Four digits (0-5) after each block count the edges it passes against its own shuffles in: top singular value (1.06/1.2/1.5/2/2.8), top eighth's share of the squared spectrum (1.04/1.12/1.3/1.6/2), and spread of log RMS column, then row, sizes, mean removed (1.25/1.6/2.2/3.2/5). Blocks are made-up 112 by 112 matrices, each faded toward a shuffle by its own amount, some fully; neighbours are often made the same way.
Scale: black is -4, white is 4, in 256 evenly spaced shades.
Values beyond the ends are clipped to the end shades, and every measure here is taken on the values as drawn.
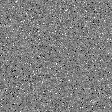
2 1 0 0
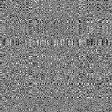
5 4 3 3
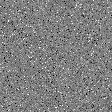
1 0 0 0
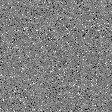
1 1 0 1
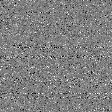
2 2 0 3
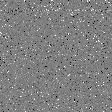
2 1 0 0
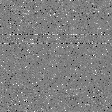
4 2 0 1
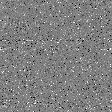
2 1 0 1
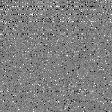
4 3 1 3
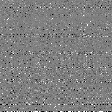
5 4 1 3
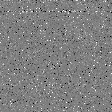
3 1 0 1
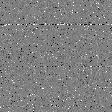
4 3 0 1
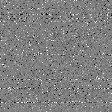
4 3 0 2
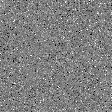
2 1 0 0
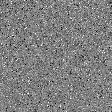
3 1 0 0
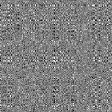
5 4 3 3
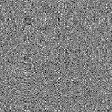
4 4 2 2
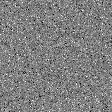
1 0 0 0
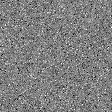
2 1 0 0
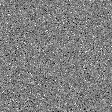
0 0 0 0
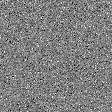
0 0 0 0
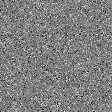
1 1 0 0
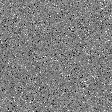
0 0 0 0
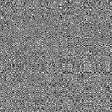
5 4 3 3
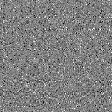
4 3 2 2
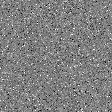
0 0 0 0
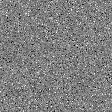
2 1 0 0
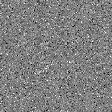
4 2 1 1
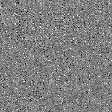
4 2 1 1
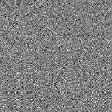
4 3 2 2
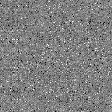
4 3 1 1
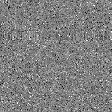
4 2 1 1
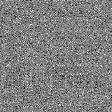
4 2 1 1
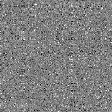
4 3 2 2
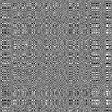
5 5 4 4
